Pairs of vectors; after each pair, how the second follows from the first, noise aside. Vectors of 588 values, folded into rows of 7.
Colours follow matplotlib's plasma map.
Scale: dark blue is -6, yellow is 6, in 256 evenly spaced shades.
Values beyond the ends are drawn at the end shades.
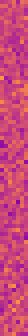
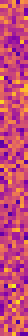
scaled up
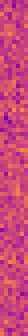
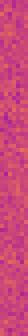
shrunk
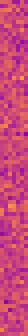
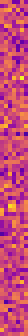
scaled up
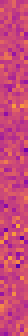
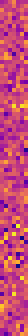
scaled up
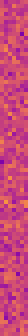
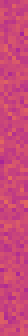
shrunk
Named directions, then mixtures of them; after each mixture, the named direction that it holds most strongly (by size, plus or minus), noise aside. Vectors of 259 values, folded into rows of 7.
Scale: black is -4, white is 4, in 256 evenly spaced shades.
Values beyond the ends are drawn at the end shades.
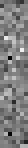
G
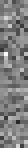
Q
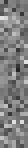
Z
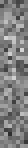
G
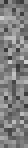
Z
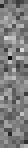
G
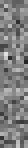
Q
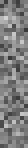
Z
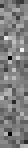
G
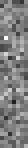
G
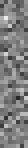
Q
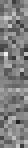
Q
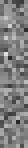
Q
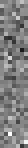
G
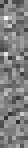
Q
